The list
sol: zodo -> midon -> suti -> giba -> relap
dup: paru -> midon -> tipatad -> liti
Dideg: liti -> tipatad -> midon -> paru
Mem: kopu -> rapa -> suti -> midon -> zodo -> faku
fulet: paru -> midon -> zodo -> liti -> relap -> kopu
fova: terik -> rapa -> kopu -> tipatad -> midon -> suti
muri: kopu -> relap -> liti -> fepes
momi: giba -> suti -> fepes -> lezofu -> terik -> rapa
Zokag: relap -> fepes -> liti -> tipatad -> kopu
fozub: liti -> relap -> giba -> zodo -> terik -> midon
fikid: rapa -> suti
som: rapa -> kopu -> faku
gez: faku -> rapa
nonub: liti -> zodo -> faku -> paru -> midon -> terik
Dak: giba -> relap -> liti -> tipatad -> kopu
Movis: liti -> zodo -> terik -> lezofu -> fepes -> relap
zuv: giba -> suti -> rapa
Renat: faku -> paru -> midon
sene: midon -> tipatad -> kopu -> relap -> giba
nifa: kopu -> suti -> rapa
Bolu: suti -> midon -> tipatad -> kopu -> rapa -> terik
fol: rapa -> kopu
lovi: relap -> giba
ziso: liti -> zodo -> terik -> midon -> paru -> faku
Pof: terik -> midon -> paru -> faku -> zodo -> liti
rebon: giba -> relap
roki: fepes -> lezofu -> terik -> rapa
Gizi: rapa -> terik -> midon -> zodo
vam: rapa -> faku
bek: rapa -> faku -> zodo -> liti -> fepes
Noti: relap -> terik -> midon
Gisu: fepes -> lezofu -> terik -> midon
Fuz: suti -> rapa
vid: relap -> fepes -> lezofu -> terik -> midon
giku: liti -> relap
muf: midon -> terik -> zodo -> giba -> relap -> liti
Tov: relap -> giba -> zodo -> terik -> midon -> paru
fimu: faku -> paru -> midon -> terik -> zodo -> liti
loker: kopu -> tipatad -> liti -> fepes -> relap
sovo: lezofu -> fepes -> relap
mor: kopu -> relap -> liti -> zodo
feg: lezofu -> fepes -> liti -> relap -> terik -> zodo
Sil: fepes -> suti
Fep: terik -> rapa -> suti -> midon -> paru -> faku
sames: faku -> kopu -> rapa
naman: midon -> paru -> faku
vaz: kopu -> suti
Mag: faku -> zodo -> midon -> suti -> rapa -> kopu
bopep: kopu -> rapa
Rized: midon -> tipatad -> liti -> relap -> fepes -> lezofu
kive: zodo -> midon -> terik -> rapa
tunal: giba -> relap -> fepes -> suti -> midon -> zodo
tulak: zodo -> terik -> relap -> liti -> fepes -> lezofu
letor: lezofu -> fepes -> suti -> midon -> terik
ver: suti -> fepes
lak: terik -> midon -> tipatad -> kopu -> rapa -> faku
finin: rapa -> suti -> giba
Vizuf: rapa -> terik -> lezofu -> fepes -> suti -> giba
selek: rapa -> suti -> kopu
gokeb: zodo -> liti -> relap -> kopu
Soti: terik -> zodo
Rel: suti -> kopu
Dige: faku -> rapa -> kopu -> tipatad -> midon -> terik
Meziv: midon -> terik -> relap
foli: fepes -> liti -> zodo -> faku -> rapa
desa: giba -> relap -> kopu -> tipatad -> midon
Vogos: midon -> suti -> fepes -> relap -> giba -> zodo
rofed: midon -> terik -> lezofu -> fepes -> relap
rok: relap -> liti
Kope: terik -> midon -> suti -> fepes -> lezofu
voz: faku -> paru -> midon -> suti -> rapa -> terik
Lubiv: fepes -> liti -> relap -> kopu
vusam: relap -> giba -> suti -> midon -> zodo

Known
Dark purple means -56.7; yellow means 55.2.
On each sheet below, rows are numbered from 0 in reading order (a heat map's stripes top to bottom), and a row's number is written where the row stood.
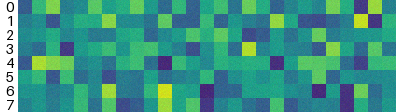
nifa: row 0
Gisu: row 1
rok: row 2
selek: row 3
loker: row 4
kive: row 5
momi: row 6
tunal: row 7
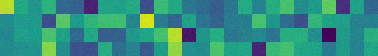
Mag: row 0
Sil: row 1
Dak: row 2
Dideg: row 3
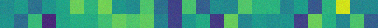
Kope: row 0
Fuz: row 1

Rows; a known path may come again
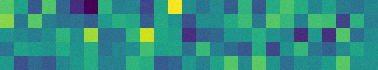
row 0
nonub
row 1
Dige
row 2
momi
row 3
vusam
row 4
Gizi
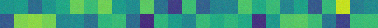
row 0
Kope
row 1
loker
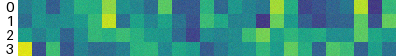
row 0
Gisu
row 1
sovo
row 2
fova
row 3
gez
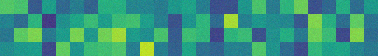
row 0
tulak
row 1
selek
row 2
Rel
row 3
Sil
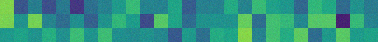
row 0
bek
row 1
sames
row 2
lak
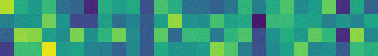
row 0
Mag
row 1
Dideg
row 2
vaz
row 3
sene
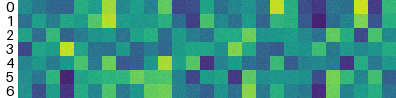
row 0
roki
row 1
letor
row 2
som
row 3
Rized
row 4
tunal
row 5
Fuz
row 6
finin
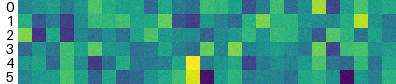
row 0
Noti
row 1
Fep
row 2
vam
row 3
Meziv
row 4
fozub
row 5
Dak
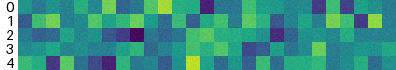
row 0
zuv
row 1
nifa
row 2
fulet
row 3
rok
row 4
ziso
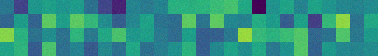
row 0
dup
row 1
rofed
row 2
Soti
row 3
kive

